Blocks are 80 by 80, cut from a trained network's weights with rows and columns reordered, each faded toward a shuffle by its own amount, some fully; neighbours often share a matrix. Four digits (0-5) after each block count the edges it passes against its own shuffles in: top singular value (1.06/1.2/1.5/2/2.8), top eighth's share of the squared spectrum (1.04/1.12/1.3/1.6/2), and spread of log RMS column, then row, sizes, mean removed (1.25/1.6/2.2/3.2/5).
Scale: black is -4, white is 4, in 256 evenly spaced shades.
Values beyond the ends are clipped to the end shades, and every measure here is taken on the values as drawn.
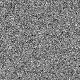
2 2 0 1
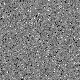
0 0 0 0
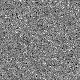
0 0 0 0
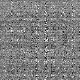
3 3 3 1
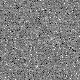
0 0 0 0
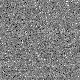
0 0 0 0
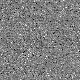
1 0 0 0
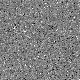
0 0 0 0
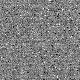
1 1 1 0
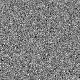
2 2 0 0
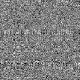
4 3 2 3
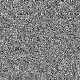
2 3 0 1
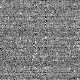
3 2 2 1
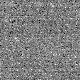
2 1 1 0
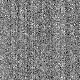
3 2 0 2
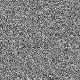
3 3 0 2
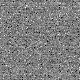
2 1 1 0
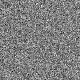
1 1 0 0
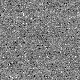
1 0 0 0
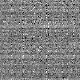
4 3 3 1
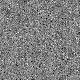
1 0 0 0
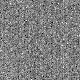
2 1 0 0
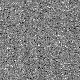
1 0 0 0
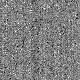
2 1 0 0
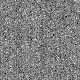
1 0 0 0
